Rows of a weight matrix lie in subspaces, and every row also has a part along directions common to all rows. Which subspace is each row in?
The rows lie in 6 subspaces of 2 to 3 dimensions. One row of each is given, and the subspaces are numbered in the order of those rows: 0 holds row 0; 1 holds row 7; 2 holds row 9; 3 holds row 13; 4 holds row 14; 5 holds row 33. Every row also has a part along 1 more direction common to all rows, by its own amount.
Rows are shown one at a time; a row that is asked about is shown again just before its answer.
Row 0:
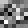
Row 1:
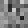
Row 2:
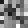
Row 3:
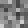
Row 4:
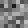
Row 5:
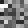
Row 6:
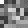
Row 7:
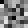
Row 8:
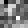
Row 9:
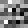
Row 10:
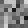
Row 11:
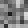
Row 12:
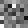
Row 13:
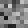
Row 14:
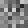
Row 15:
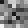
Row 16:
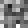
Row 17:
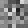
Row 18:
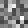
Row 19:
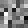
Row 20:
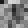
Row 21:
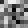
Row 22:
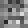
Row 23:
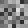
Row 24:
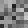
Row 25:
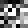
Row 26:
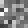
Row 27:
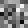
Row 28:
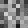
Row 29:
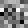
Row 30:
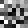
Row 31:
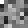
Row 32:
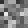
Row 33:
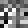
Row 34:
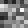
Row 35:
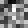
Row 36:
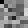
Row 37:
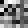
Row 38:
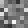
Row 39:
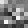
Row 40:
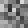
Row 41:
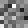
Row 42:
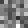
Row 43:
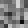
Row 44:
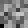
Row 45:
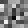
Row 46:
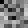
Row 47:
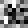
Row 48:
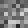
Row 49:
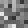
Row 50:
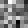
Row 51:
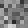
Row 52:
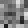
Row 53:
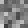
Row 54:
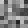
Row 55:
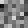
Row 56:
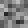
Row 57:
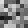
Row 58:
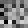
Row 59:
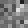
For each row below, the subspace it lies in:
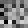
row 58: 3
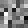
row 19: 5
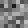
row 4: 4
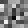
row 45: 1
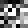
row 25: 1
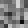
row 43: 5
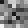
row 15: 0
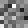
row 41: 0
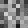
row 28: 2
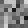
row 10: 5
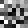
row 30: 3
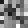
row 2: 2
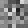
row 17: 4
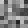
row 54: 2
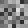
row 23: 4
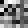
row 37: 3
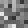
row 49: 3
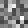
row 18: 4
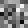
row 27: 4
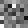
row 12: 0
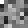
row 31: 1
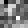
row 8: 1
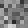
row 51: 3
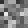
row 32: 2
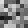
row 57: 4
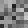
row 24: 0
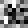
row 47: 3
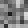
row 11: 5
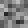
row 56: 5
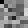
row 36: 1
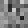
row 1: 4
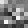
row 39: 0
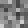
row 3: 5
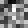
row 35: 0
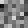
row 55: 1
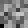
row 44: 5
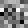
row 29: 4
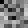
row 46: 1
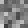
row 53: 5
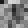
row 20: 0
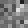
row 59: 4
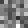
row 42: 2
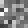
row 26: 3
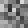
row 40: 4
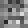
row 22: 2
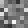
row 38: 3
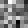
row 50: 2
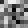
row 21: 0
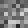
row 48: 2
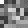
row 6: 1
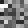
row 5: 1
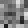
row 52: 5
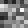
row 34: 1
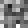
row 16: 5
